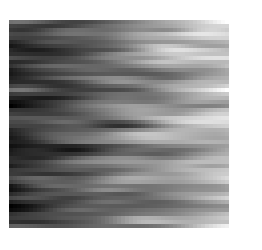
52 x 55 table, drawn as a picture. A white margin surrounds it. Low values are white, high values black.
Slope: up to the left. Ninth with the lowest average: top right. Grain: streaks across. Lone odd cells: none.
